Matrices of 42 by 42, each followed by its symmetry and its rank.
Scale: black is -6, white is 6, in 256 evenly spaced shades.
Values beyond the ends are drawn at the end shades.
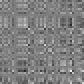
symmetric, rank three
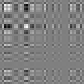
symmetric, rank one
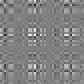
symmetric, rank two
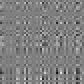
neither, rank two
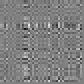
antisymmetric, rank two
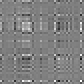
symmetric, rank two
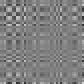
symmetric, rank one
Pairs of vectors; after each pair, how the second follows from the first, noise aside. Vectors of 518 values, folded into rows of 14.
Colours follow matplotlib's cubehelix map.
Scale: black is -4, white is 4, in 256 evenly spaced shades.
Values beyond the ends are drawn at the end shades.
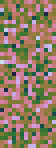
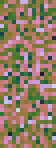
reversed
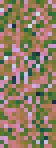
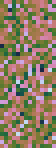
reversed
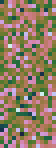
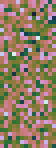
reversed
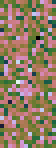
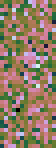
reversed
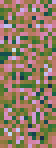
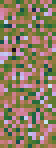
negated
